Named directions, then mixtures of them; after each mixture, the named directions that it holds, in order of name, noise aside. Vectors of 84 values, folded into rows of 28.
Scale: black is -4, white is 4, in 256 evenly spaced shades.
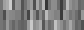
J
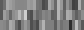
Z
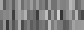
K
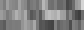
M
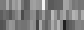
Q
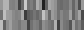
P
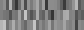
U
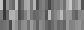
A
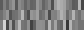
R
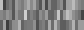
A, K, U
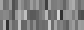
K, U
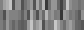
J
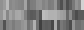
M, P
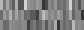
A, K, P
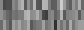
J, P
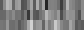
J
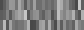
P, R, Z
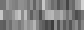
M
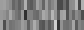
M, P, Z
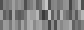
K, P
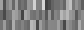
A, Q, U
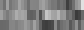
M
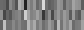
P, U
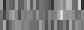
A, R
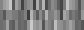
J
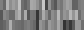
K, Q, Z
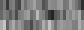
J, M, U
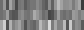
M, R, U
